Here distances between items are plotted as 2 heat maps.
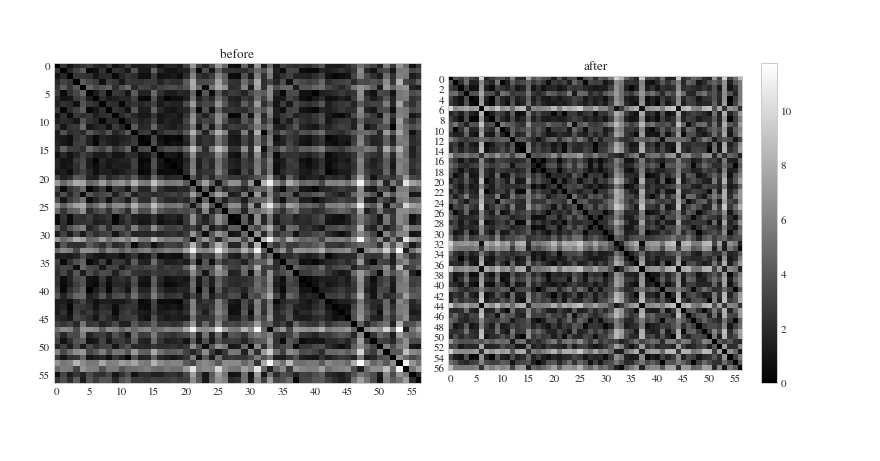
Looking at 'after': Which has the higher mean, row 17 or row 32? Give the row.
32
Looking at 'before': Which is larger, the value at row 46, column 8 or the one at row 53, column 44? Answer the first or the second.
the second
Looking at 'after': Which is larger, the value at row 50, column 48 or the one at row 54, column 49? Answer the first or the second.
the first
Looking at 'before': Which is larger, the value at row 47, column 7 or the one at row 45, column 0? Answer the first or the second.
the first
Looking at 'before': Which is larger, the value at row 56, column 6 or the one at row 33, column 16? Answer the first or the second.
the second
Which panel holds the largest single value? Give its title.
before
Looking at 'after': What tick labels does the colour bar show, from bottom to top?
0, 2, 4, 6, 8, 10
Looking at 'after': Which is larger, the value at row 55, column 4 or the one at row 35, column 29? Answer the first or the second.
the first
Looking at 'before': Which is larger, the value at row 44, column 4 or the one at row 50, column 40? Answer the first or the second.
the second
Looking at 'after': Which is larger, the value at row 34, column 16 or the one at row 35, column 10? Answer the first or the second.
the second
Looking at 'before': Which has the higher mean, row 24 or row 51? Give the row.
51
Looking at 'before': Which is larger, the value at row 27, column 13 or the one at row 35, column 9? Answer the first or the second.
the second
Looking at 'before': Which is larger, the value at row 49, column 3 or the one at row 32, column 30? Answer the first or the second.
the first
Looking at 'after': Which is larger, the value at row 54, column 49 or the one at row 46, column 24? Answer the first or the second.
the first
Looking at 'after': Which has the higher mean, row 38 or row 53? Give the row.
53
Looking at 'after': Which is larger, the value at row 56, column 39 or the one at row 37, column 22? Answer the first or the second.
the second
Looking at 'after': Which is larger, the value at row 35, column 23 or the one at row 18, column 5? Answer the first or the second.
the first
